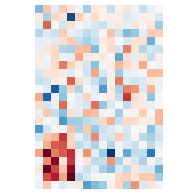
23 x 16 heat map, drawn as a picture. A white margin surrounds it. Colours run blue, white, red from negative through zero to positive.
Ninth with the highest average: bottom left. Odd patch: higher, in the bottom left. Mirror symmetry: none.
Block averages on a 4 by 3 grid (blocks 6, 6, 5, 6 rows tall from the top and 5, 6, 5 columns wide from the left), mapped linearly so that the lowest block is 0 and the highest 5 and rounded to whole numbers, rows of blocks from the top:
111 | 112 | 111 | 500
